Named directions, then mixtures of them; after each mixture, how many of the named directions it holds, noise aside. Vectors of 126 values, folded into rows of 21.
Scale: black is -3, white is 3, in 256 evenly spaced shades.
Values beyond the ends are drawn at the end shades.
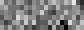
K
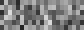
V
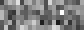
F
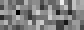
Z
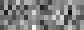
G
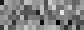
two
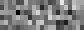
one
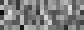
one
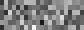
two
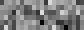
three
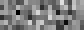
one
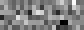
two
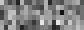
one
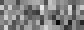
three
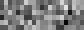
three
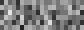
one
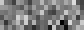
one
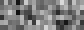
two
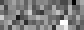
two
